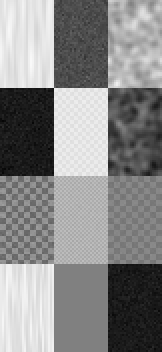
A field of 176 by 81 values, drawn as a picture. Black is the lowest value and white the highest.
The table splits into 4 rows of 3 panels. Panel 1,1: very high, streaked downward, faint in contrast. Panel 1,2: low, fine-grained, faint in contrast. Panel 1,3: high, blotchy. Panel 2,1: very low, fine-grained, faint in contrast. Panel 2,2: very high, checkered, faint in contrast. Panel 2,3: low, blotchy. Panel 3,1: middling, checkered. Panel 3,2: high, checkered, faint in contrast. Panel 3,3: middling, checkered, faint in contrast. Panel 4,1: very high, streaked downward, faint in contrast. Panel 4,2: middling, flat. Panel 4,3: very low, fine-grained, faint in contrast.
